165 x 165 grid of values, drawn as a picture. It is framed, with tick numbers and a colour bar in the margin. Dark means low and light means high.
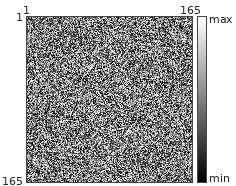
Seam: none. Histogram: flat. Odd rows or columns: none. Stripes: none. Symmetry: a half turn. Average level on the scale: 50%.
